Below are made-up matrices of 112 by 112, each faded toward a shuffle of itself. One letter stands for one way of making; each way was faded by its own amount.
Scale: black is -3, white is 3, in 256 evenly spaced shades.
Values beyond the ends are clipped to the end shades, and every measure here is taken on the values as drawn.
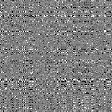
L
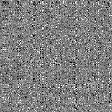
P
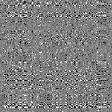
L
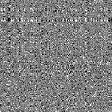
P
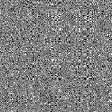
P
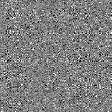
P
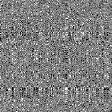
P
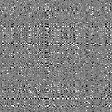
L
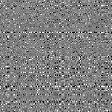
L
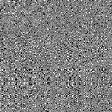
P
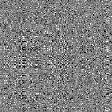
P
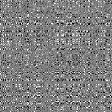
L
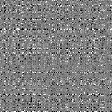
L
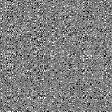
P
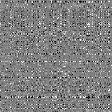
L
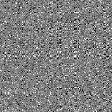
P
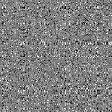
P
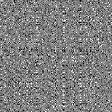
P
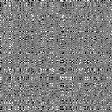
L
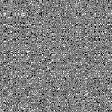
P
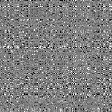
L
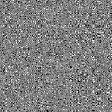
P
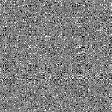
P
